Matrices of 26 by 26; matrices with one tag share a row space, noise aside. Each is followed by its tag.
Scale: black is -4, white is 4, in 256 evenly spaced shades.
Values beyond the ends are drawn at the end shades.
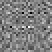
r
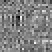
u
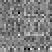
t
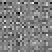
u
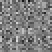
r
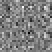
r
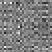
u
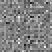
t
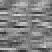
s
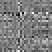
u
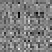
t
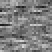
s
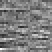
s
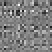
u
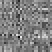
u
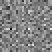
r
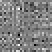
u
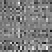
u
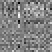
t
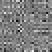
u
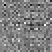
t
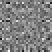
r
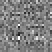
t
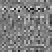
t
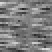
s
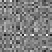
u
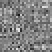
u
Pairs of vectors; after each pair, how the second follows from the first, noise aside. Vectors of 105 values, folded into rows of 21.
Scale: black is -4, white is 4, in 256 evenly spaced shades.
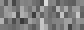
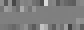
partly zeroed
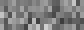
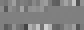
partly zeroed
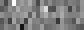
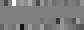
partly zeroed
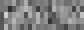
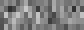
copied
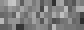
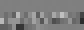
partly zeroed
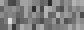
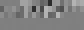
partly zeroed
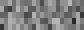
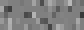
partly zeroed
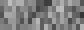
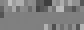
partly zeroed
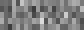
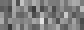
copied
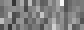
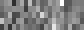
copied
